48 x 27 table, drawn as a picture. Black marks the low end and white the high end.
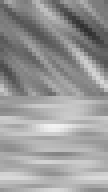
The table splits into 2 rows of 1 panel. Panel 1,1: middling, slanting down to the right, strong in contrast. Panel 2,1: high, streaked across.
